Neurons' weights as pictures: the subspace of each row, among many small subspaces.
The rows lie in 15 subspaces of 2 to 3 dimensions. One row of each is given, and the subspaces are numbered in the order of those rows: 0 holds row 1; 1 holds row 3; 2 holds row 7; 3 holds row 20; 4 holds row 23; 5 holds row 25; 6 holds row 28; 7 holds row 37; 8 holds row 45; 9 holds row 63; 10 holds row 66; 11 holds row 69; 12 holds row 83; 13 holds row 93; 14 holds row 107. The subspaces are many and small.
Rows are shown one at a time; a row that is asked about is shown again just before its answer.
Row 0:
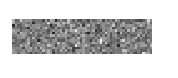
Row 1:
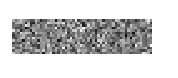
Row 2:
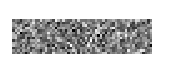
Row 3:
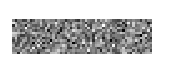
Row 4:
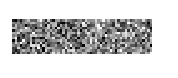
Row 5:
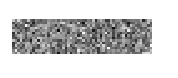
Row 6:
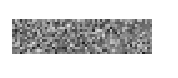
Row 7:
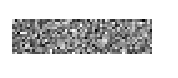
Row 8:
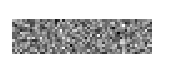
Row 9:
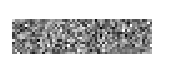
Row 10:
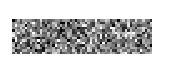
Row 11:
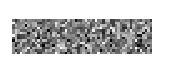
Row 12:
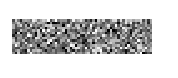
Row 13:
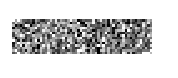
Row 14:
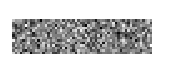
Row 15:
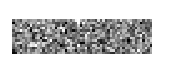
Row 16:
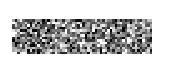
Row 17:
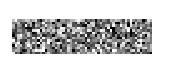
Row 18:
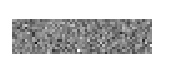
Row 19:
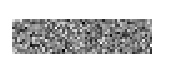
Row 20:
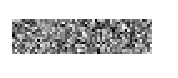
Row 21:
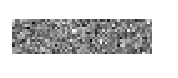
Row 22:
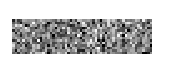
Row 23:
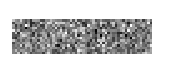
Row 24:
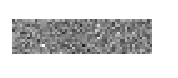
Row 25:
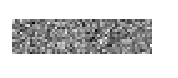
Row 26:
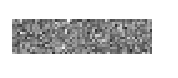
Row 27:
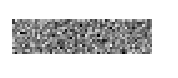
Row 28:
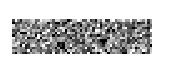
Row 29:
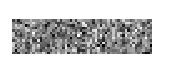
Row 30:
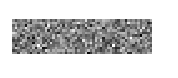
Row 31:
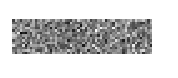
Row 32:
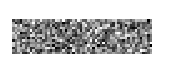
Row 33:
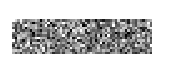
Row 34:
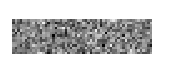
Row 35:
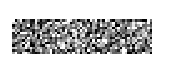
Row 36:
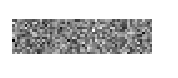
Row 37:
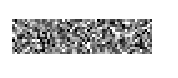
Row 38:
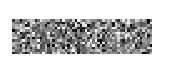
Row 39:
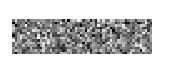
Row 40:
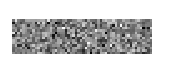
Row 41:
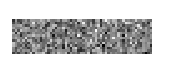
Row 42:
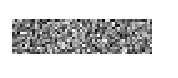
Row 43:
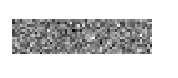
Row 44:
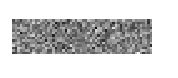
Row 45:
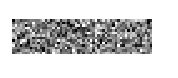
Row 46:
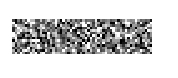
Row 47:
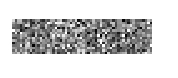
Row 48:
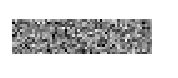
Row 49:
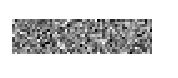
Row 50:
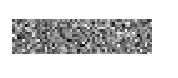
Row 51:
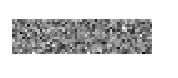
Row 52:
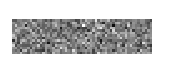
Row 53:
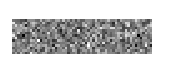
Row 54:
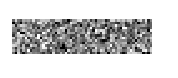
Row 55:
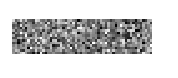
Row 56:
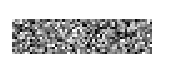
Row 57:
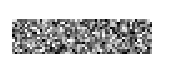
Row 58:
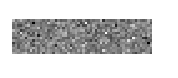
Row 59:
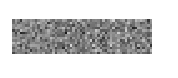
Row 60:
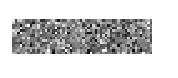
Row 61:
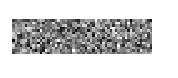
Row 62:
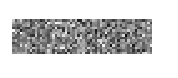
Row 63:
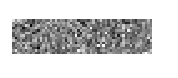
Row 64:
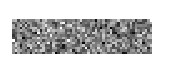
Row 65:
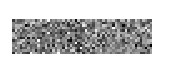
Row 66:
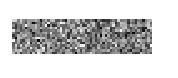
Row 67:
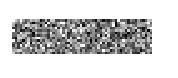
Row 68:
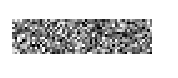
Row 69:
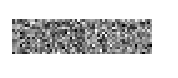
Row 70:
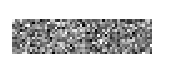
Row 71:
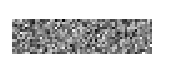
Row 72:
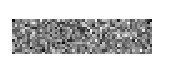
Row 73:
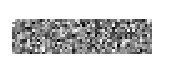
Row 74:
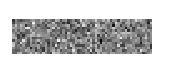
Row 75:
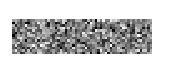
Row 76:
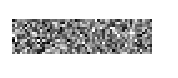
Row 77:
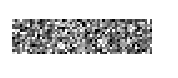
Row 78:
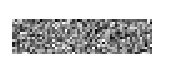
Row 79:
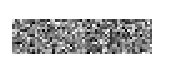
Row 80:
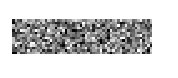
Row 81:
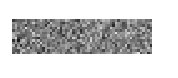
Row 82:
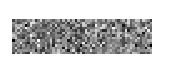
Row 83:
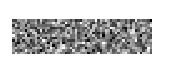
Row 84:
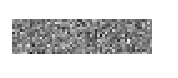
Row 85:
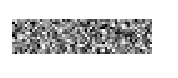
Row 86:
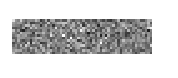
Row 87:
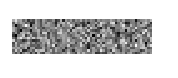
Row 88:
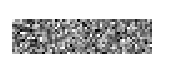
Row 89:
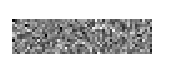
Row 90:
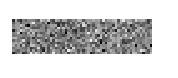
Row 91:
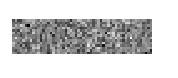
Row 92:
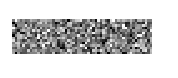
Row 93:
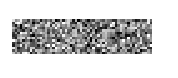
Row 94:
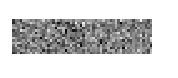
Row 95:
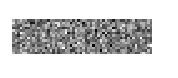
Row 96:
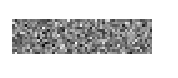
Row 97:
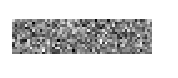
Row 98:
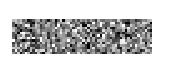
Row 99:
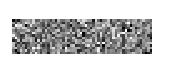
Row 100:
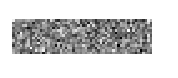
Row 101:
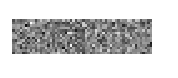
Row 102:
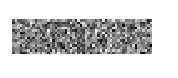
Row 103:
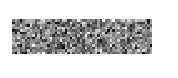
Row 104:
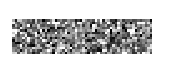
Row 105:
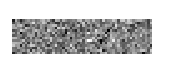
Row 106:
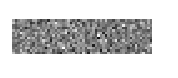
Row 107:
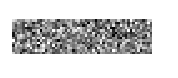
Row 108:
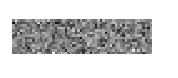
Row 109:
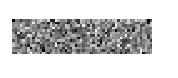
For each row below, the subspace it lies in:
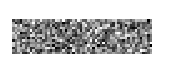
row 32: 13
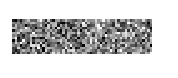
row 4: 1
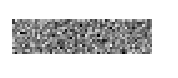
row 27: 2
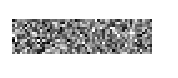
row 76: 5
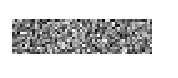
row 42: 2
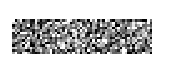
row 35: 2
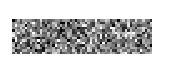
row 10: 5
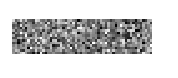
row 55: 12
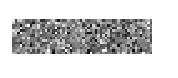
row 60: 12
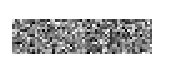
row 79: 12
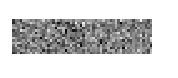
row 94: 1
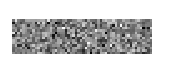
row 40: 9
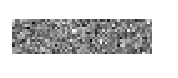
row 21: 8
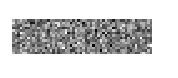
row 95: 11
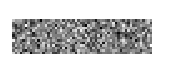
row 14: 0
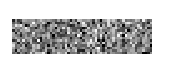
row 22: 3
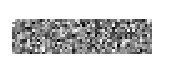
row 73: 14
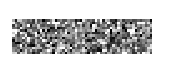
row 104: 12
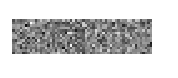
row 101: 11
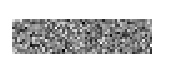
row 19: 1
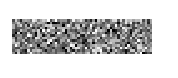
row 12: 14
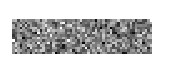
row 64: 12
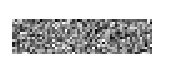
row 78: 13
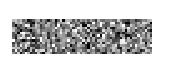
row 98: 7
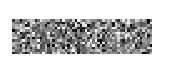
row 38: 0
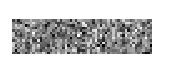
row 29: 3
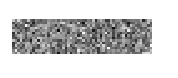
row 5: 3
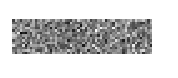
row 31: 2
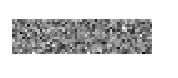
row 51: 12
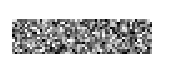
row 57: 12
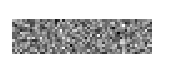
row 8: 7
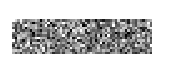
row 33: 10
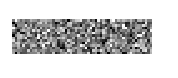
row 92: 6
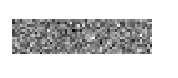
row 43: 1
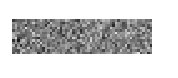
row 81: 10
